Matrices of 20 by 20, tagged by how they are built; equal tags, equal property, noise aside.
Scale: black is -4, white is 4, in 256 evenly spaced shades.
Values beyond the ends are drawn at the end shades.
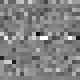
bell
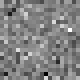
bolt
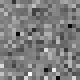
bolt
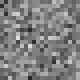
bolt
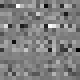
bell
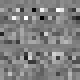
bell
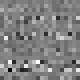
bell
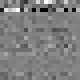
bell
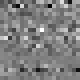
bell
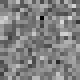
bolt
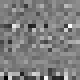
bell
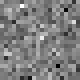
bolt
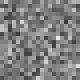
bolt
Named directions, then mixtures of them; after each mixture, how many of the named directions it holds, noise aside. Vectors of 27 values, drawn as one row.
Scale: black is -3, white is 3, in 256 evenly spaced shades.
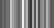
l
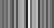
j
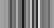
two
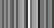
one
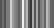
one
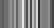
two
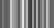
one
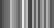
one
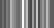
one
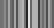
one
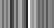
two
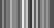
one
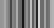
two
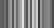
two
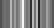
two
